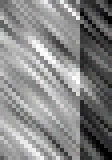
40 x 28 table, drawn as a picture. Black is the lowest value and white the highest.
Seam: vertical, 70% of the way across, the left part higher. Ninth with the lowest average: bottom right. Average level on the scale: 50%.
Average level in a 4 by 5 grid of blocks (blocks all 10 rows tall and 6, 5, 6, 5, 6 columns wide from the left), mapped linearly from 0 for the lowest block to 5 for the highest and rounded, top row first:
3 4 4 2 1 / 4 5 4 3 1 / 4 4 4 3 1 / 4 5 3 2 0
